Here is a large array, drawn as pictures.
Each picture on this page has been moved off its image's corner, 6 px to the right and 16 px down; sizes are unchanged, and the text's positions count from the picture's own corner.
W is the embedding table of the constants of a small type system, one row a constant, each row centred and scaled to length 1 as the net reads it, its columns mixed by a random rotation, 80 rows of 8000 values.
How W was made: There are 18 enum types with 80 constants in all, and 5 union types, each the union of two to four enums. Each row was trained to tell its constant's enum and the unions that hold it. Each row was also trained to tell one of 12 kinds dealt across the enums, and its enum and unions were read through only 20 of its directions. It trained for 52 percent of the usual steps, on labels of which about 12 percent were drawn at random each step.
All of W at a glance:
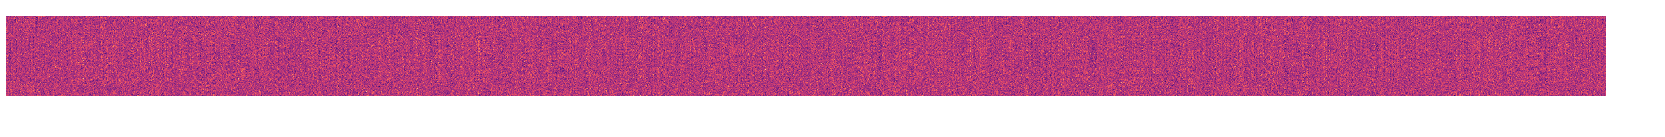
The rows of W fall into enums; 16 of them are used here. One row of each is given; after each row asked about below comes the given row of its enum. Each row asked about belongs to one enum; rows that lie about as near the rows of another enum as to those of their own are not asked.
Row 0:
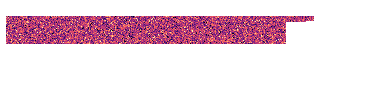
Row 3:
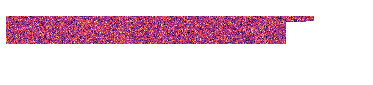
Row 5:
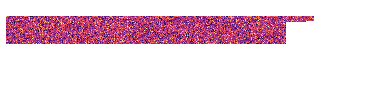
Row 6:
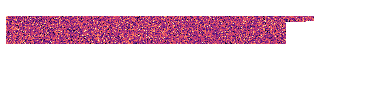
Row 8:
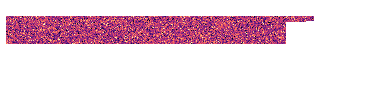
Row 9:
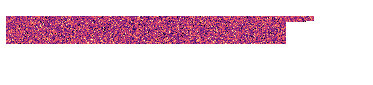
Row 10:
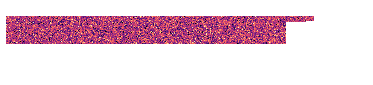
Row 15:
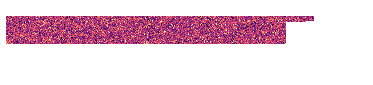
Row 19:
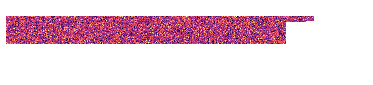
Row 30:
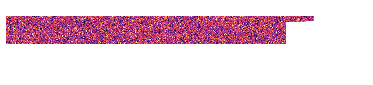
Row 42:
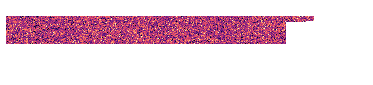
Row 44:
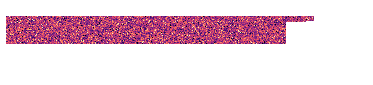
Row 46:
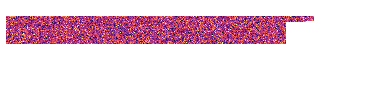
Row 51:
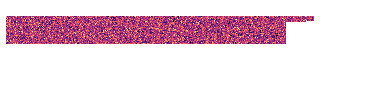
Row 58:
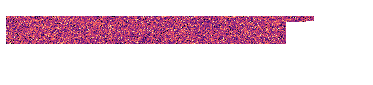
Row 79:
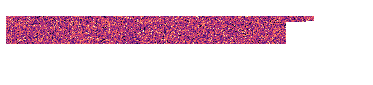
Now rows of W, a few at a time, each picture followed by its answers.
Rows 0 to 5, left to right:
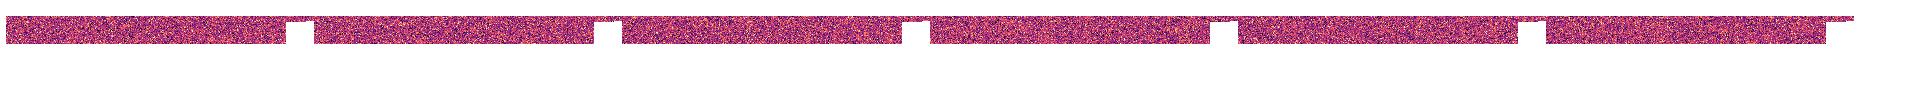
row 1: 10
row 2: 10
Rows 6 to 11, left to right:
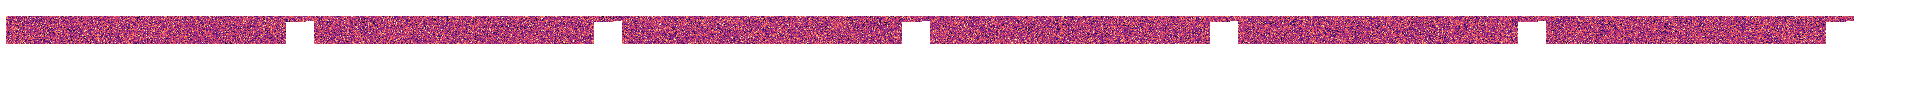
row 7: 3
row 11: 10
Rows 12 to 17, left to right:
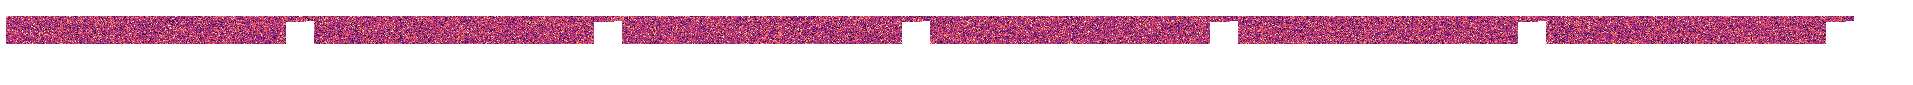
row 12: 5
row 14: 3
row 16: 6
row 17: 8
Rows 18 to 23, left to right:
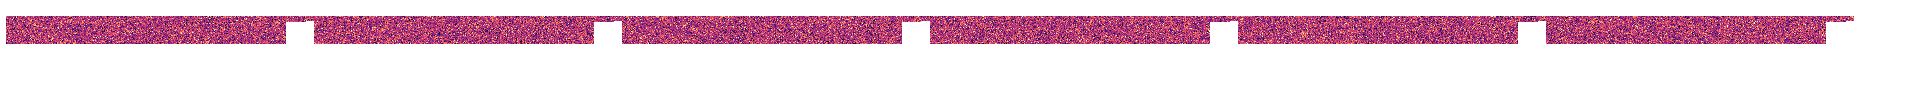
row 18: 5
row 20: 46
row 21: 44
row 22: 79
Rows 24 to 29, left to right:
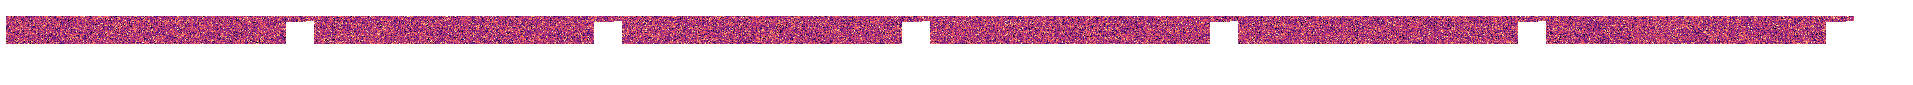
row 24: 44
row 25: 0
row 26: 44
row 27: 3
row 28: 0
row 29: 30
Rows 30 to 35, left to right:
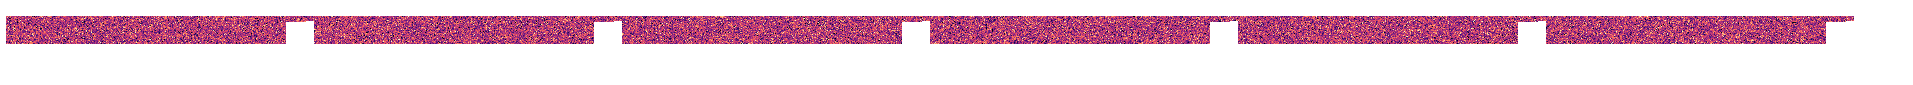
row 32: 0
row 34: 79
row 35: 44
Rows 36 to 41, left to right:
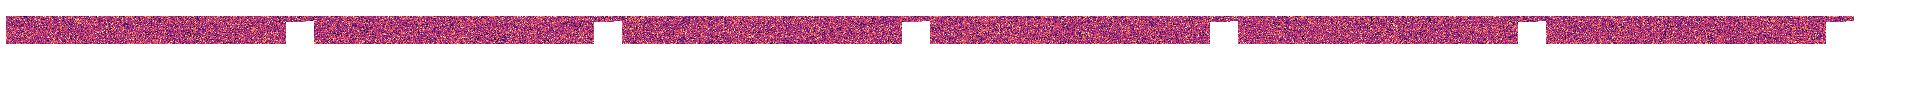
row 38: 30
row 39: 79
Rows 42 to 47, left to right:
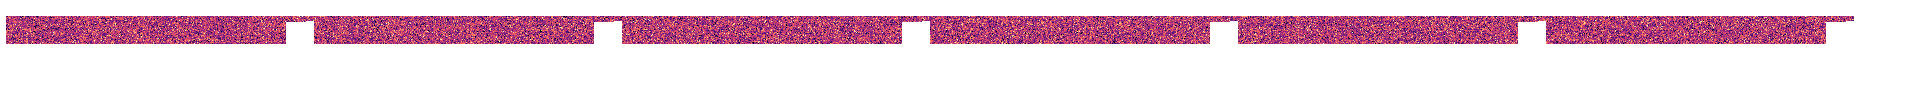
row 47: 15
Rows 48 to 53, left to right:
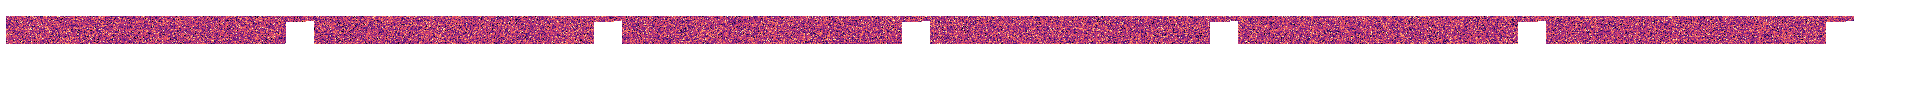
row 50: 42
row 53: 10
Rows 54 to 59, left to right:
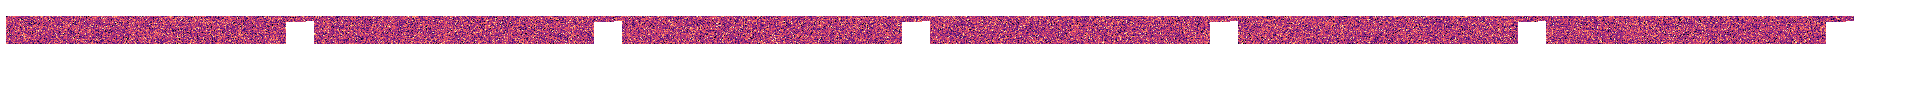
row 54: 46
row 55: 0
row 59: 3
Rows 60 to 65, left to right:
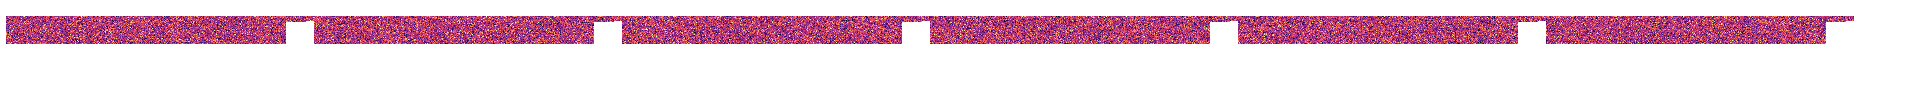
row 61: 79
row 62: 44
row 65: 10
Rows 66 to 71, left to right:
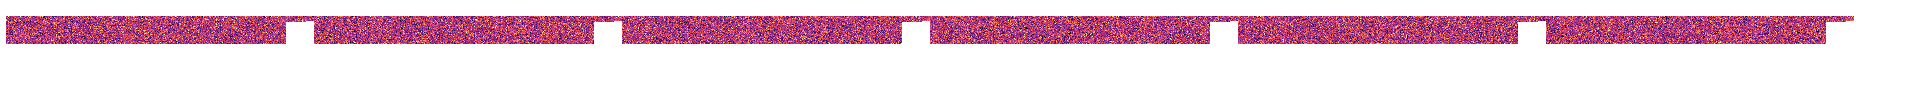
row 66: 15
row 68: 6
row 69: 8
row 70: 8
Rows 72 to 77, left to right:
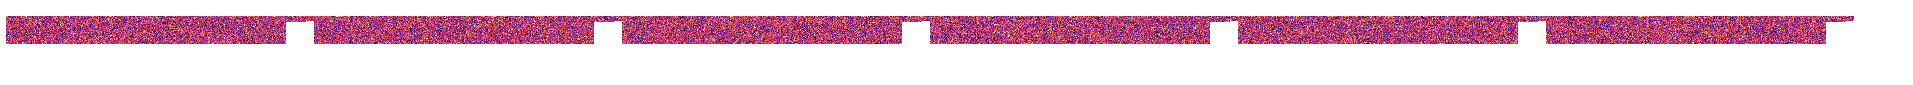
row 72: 5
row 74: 8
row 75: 51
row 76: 30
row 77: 30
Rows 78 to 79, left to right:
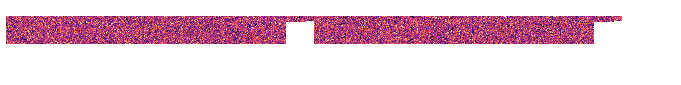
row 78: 3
